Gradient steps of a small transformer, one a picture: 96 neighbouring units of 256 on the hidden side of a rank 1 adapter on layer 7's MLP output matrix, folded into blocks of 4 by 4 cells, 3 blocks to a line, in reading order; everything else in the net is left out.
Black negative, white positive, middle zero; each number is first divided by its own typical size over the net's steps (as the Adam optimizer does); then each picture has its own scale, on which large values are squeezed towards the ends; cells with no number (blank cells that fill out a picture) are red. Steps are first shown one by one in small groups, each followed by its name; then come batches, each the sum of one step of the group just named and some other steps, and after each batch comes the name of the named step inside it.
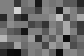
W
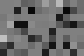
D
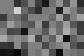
W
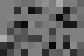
D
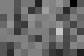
D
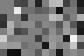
W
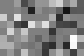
D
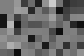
D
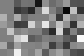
D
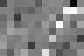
D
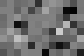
D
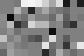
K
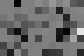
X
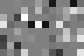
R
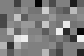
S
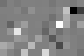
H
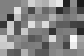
K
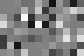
R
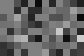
S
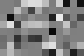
K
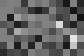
H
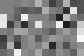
R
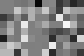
S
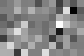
H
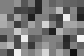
S
